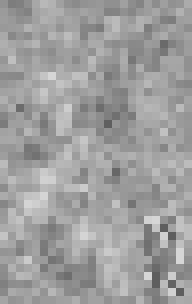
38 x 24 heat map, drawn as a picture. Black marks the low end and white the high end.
On average the colour sits 60% of the way up the scale. No single row or column stands out from its neighbours. Values change most from cell to cell in the bottom right. The halves do not mirror each other. In the bottom right lies a patch that is rougher than the rest. No overall slope runs across the table.
